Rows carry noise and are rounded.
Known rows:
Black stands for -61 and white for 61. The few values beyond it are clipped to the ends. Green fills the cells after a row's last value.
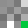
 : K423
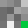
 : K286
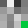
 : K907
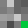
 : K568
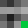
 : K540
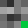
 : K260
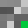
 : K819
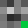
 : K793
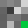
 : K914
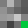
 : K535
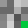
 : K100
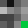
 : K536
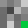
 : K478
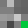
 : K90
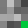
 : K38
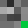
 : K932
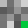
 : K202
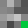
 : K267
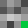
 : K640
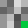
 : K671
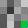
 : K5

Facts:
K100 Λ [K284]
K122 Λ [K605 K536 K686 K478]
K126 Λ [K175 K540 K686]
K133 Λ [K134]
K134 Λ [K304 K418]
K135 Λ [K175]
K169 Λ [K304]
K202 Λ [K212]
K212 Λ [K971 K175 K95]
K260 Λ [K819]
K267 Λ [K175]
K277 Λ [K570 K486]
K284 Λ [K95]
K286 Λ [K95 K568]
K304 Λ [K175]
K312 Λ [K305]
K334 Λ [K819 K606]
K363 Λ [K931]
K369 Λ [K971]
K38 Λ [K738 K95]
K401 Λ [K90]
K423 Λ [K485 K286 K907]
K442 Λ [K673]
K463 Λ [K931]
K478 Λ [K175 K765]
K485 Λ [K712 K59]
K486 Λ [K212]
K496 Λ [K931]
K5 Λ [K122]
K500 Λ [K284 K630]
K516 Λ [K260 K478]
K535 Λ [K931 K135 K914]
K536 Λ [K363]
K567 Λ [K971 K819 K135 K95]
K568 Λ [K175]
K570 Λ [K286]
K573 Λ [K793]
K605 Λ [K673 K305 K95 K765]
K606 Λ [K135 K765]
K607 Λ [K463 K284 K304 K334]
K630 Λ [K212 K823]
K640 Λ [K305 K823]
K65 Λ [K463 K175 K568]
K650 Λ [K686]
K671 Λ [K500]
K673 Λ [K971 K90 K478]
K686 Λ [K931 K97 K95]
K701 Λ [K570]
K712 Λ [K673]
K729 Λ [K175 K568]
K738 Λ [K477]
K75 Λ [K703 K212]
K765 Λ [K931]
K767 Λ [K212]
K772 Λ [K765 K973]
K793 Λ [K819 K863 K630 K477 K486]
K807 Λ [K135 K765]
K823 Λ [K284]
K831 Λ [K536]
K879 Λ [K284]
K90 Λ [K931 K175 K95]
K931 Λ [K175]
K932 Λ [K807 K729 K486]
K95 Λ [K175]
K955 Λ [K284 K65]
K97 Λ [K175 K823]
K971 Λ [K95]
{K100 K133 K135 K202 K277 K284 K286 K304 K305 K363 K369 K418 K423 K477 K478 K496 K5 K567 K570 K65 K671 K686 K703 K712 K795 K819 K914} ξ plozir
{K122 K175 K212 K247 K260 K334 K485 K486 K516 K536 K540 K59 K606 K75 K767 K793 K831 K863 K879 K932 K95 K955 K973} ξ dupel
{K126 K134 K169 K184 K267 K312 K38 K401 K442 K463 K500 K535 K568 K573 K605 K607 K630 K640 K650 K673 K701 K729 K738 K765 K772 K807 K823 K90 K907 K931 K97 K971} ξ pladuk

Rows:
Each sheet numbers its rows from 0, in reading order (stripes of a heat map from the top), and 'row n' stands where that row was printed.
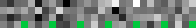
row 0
K175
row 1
K75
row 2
K831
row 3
K284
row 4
K703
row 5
K605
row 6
K496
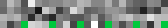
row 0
K500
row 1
K418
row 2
K477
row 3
K277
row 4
K442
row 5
K312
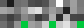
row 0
K122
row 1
K485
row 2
K133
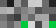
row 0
K955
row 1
K134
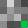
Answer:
K738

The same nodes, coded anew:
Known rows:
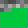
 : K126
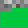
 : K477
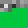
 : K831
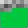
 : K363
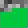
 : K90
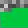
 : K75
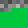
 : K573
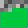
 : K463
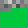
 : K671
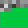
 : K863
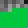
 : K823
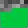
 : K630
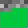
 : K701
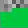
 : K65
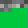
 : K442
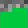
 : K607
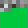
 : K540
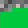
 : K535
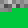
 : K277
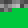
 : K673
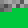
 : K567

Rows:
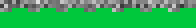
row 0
K212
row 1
K100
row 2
K819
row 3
K369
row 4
K486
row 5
K286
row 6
K932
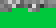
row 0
K712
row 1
K516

